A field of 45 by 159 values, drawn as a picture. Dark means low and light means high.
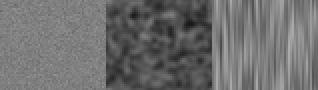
It is made of 1 by 3 panels. Panel 1,1: middling, fine-grained, faint in contrast. Panel 1,2: low, blotchy. Panel 1,3: middling, streaked downward.
